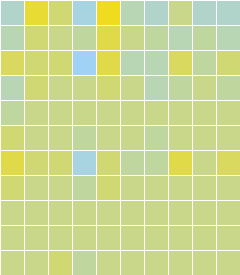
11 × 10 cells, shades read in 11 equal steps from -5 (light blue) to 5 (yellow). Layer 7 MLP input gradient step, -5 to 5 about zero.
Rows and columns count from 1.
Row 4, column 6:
0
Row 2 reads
-2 1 0 -1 3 0 -1 -2 -1 -2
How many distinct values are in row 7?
6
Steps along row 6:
down same down up same down up same same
